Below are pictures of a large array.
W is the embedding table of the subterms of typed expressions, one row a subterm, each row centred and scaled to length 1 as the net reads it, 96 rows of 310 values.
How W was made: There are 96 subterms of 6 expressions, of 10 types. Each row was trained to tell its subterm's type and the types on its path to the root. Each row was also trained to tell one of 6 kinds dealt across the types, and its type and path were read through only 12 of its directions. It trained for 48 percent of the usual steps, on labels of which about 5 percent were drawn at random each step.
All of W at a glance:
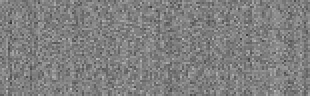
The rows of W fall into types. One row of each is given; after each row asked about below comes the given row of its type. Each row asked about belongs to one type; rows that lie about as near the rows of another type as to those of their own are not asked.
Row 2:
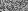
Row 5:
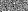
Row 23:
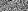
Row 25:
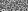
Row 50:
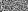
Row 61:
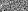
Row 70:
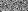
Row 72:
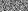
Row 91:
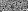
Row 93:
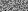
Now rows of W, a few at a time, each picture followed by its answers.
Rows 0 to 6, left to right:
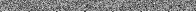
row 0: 93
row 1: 5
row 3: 50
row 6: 70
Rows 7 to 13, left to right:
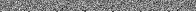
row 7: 72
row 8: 50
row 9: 61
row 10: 61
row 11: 50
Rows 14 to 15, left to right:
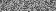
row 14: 23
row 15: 93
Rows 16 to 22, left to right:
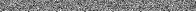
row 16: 23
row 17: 70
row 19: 70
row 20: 2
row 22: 91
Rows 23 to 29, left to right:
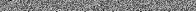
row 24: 70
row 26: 93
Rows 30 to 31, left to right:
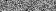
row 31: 23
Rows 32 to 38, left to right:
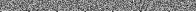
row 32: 25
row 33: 61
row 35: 5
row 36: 70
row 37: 70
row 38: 91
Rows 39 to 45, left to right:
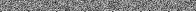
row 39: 72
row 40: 93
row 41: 50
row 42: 91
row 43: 23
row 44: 23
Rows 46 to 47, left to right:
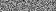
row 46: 91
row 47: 2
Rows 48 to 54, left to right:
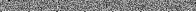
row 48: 91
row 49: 25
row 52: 93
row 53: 25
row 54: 2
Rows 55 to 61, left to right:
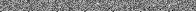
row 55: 93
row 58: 61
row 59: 91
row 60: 23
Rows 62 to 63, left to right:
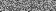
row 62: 50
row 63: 50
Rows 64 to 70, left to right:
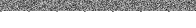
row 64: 70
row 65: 23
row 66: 93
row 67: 93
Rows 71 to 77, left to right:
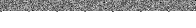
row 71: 5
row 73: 5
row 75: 72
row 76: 61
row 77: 50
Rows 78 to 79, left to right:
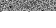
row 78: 25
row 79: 93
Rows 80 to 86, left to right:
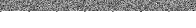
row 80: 25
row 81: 5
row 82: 25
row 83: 70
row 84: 23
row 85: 50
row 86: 91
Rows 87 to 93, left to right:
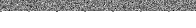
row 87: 72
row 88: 23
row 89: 50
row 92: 2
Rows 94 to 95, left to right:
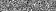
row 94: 25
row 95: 91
